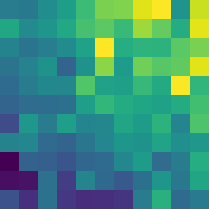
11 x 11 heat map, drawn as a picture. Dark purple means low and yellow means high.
Slope: up to the top right. Mirror symmetry: none. Ninth with the highest average: top right. Odd rows or columns: none. Ninth with the lowest average: bottom left.
